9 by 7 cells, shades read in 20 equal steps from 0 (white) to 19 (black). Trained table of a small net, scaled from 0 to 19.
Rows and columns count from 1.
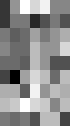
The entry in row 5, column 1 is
11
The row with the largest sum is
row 2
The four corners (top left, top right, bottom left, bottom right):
15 9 10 14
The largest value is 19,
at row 6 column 2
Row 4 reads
9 11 11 5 8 8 3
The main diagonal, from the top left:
15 10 11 5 8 11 6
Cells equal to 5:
9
